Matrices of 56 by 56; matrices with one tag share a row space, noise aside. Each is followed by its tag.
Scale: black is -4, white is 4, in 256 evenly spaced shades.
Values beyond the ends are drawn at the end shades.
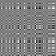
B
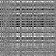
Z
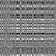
Z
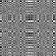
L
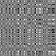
B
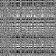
Z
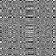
L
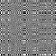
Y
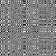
Y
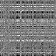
Z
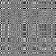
Y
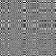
Y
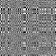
Y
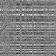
Z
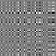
B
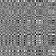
B
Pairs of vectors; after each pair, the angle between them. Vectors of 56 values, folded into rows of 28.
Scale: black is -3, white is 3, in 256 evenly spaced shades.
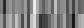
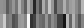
partly opposed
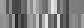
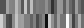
partly opposed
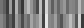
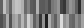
partly opposed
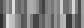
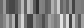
orthogonal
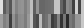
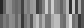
partly opposed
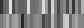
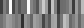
nearly parallel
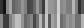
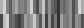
nearly opposite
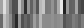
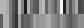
nearly parallel
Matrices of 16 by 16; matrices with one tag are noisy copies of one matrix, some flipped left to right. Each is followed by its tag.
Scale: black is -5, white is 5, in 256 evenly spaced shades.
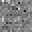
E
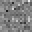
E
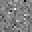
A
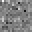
E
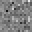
E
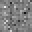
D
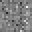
D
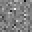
A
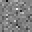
A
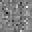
D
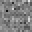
E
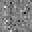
D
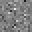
A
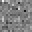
E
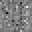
D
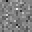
A
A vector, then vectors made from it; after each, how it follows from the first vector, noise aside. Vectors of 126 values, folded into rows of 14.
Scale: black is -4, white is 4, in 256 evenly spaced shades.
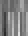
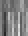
copied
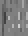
partly zeroed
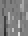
partly zeroed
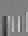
partly zeroed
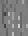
partly zeroed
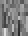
sign-scrambled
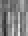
copied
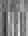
copied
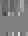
partly zeroed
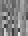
sign-scrambled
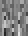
sign-scrambled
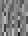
sign-scrambled
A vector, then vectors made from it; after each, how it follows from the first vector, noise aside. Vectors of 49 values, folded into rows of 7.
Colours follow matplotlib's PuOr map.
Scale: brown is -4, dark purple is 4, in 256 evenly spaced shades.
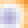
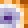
scaled up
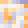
sign-scrambled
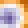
scaled up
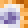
scaled up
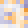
sign-scrambled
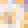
sign-scrambled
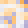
sign-scrambled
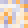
sign-scrambled
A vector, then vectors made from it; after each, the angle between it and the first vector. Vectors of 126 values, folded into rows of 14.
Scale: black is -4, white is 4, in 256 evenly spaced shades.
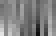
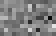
orthogonal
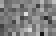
partly opposed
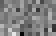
partly aligned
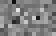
orthogonal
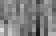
nearly parallel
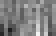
nearly opposite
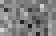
partly aligned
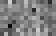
partly opposed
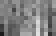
nearly opposite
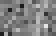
partly opposed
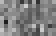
partly aligned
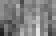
nearly opposite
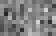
partly opposed
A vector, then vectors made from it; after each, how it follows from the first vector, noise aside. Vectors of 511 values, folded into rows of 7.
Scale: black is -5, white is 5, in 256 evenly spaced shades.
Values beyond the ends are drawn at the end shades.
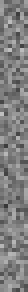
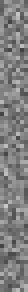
negated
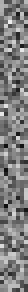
scaled up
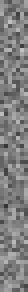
copied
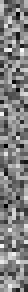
scaled up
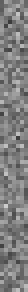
negated
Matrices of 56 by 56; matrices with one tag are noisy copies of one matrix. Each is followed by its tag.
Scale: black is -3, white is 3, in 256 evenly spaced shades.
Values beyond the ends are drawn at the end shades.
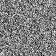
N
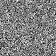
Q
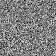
Q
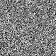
Q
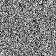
N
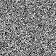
Q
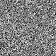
Q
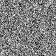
N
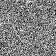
Q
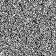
N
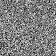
Q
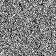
N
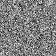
N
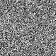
Q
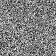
Q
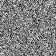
N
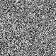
Q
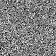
Q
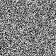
Q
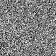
Q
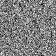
N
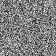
N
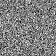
Q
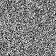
Q
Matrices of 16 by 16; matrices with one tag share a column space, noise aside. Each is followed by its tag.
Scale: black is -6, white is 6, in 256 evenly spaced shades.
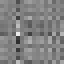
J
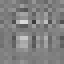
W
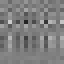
W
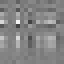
W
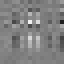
W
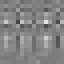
W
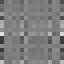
J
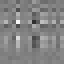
W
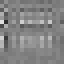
W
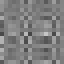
J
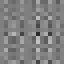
J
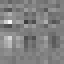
W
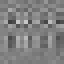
W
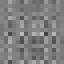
J
